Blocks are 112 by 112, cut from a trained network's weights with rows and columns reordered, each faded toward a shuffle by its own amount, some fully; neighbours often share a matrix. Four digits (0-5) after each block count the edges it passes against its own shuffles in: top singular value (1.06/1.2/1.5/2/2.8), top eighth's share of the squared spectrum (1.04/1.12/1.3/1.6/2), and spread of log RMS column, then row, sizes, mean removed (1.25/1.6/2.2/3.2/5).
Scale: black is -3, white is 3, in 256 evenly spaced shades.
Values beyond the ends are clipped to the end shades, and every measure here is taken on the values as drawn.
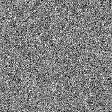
3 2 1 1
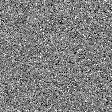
1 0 0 0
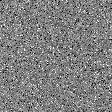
0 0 0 0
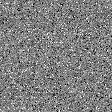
0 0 0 0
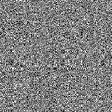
4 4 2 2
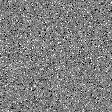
0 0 0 0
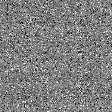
2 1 2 0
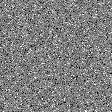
0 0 0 0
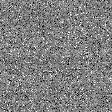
1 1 1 0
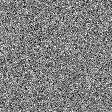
0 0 0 0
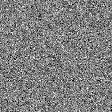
3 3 0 1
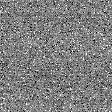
2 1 1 0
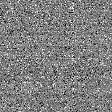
2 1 1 0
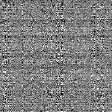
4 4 4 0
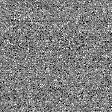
2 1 2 0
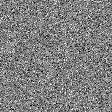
2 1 0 0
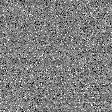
1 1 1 0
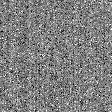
2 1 0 0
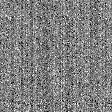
3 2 0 2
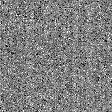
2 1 0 0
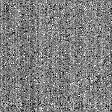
3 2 0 2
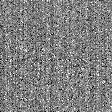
3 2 0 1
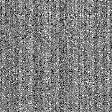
4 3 0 2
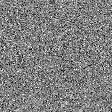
2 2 0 0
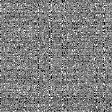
3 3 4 0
